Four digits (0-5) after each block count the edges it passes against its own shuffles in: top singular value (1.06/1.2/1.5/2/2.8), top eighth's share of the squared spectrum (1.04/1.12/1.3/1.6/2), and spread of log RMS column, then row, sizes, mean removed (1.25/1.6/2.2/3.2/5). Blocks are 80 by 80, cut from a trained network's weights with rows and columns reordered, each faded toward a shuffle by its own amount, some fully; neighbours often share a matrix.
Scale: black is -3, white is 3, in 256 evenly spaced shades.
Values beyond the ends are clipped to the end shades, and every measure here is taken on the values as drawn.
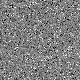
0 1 0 0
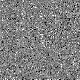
3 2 1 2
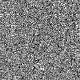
2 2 0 1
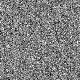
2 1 0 1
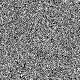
0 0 0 0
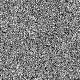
1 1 0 0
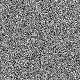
1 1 0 0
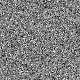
0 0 0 0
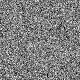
0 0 0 0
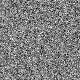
0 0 0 0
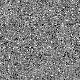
2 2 0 1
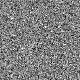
1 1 0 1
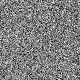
0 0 0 0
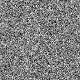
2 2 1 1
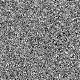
1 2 0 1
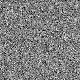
1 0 0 0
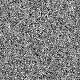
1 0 0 0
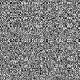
4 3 1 3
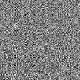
4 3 2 2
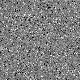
1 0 0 0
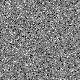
2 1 0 0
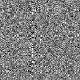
4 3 2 2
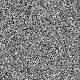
2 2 0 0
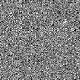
4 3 1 2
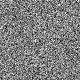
0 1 0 0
